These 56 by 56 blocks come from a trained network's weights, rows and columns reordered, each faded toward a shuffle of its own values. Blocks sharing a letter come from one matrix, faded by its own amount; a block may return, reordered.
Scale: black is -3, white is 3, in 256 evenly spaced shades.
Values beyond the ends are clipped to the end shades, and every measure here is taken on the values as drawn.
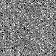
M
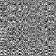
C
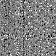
M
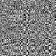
C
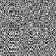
C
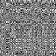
C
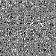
M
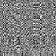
C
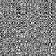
C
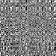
C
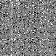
M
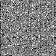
M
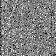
M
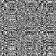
C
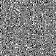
M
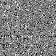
M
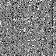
M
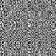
C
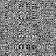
C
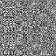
C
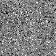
M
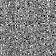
M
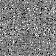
M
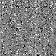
M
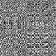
C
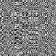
C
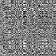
C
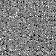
M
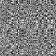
C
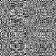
C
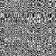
C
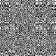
C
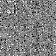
M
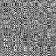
C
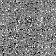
M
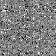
M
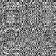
C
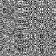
C
